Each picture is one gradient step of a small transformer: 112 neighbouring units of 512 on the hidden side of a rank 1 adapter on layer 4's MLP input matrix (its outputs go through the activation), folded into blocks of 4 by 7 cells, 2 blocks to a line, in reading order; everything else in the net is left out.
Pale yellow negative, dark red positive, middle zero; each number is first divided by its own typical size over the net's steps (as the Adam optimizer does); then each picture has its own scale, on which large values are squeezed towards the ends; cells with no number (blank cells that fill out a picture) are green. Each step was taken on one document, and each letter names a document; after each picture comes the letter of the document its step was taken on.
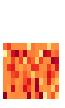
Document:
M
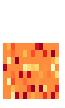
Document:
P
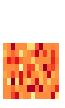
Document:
P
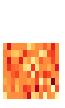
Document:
M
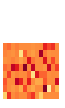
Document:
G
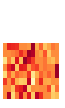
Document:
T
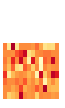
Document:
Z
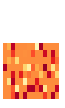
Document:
P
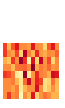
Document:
Z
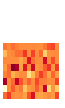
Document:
G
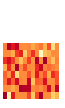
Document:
T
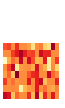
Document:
T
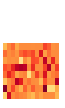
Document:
G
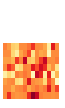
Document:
Z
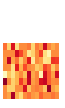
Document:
T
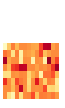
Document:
T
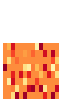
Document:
P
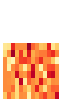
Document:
M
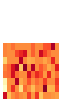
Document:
G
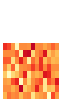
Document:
Z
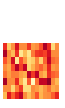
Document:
T
